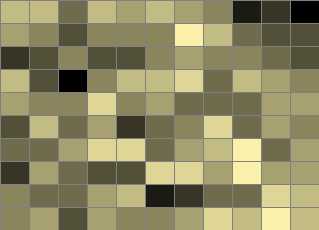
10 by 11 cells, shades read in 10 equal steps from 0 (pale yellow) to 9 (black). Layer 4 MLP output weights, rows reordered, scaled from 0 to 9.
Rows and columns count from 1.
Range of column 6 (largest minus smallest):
7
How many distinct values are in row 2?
6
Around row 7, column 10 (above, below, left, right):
3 3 0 3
